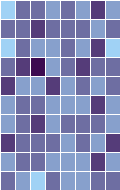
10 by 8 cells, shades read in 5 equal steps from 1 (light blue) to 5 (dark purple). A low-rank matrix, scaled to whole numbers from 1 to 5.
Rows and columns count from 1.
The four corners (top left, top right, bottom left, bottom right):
1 2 3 3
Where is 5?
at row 4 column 3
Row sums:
20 24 18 27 22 20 22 24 20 19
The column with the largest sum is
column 7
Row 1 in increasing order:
1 2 2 2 3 3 3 4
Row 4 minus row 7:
1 1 1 0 0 1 0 1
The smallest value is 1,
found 4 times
